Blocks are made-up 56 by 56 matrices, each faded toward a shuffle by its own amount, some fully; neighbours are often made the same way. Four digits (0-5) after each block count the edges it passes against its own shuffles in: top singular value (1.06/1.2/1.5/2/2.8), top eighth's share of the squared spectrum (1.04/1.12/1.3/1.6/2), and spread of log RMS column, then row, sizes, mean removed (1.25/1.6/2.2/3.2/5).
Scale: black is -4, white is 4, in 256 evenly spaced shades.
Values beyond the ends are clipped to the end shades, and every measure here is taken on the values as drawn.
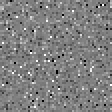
0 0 0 0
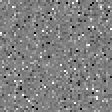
1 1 0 0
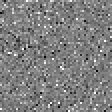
1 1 0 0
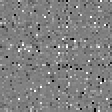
3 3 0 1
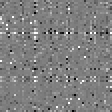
4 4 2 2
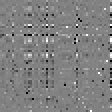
5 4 2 2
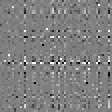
5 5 3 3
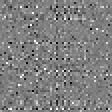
4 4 2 2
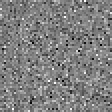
1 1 0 0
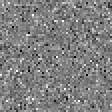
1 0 0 0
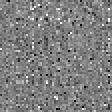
3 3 2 1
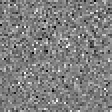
3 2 0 1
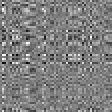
5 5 3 4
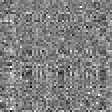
4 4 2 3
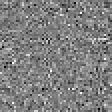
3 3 1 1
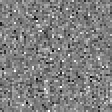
2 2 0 0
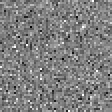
2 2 1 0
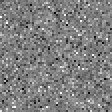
1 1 0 0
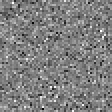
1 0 0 0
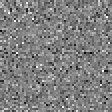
3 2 0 1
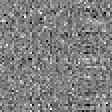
4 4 2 2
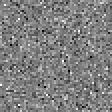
2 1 0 0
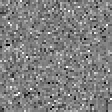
0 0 0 0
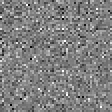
4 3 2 2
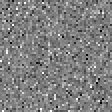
0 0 0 0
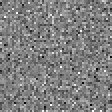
2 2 0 0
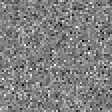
0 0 0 0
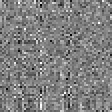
4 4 2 2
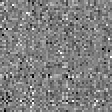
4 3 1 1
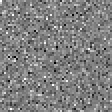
1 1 0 0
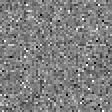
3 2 0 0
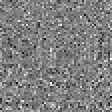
3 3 1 1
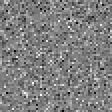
2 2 0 0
